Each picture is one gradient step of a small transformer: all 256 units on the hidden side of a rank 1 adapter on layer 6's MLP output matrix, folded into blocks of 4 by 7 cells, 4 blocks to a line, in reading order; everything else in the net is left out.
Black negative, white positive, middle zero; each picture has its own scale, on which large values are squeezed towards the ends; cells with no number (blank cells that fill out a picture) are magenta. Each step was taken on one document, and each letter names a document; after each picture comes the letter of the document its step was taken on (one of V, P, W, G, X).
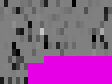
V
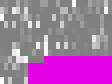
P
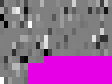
P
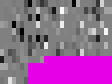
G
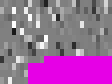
G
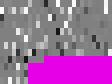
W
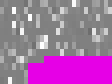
G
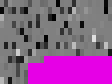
W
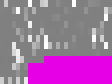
V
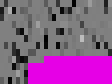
W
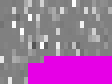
G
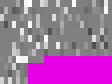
P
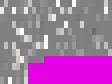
W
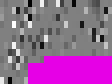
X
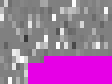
W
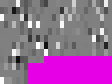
P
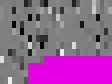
G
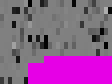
X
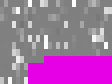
V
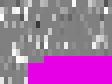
P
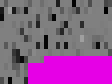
W
